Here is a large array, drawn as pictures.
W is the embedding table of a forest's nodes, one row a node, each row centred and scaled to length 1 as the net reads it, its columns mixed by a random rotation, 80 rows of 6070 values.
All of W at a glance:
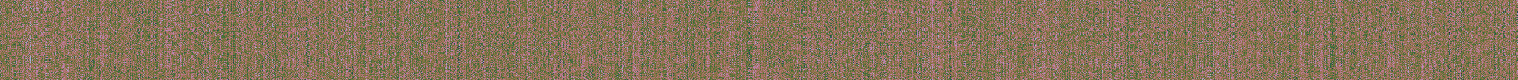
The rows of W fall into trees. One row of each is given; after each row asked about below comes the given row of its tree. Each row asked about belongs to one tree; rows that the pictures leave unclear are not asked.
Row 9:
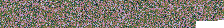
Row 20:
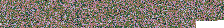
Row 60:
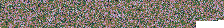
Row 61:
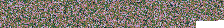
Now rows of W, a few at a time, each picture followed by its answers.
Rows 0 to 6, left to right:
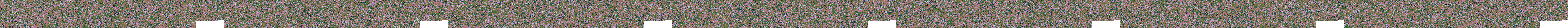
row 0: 20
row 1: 61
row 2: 9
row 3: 61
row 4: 9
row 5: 20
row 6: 61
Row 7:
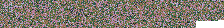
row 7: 61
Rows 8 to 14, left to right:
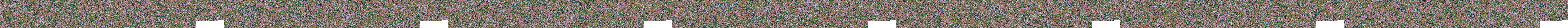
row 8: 9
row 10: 9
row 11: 60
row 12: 60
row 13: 9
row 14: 20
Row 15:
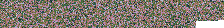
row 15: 61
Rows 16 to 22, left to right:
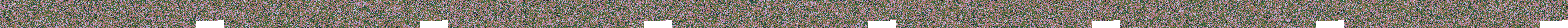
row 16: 9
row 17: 60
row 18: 20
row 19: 60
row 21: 61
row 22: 20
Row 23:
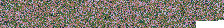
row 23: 60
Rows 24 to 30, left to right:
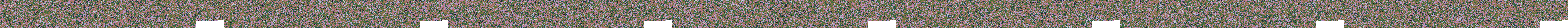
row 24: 9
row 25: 60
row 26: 9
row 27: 20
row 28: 61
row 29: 61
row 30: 61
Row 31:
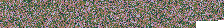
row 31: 60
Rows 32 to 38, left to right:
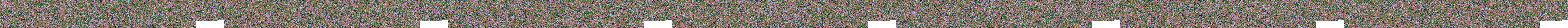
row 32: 20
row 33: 20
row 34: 20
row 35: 60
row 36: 60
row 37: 60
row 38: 61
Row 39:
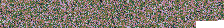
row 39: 20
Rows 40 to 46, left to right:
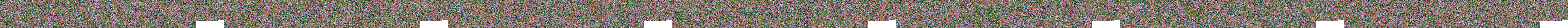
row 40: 60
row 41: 9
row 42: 61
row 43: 9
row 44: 61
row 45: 61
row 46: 60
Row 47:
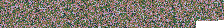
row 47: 61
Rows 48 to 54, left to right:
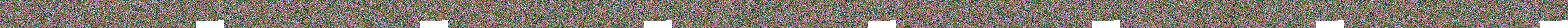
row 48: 60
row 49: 61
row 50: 20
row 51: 61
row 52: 20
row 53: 20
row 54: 20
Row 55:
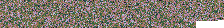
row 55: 60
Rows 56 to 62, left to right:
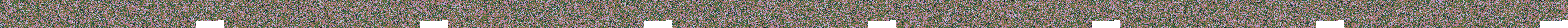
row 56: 61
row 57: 60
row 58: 61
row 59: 60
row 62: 60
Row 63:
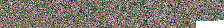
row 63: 61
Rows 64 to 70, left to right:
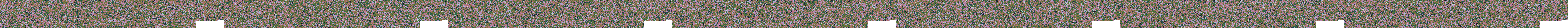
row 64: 20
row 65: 61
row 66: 61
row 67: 9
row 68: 20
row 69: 60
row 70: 9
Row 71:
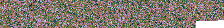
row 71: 9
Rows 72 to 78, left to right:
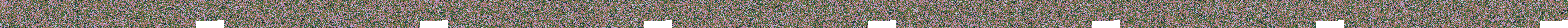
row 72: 20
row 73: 61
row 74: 9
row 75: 61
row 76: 9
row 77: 60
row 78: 61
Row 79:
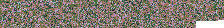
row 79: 9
